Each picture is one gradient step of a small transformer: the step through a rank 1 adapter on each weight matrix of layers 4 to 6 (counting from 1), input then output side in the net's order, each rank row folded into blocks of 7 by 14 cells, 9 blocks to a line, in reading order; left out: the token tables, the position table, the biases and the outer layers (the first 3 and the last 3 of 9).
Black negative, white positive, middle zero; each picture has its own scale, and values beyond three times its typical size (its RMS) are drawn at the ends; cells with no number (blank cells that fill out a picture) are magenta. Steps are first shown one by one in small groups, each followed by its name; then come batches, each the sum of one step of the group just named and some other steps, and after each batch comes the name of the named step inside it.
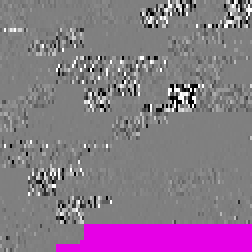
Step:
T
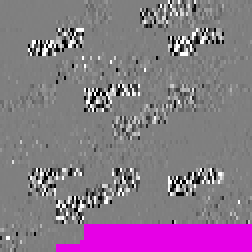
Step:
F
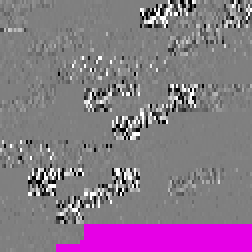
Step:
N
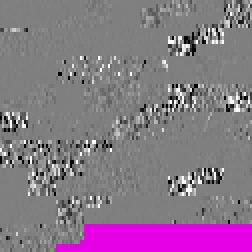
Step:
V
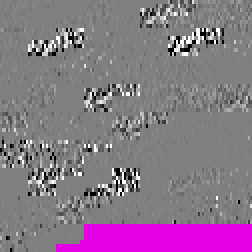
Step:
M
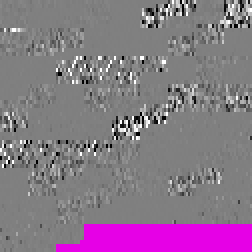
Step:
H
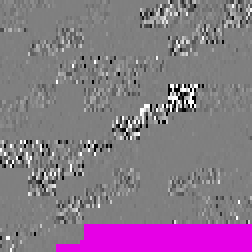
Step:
N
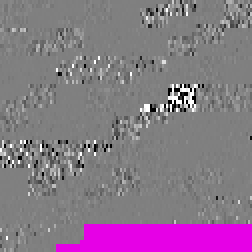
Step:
H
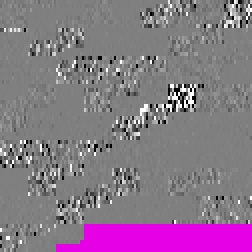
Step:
T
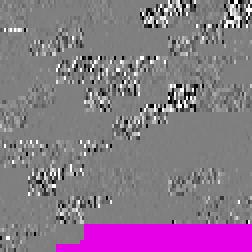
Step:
T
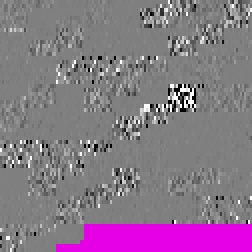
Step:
T
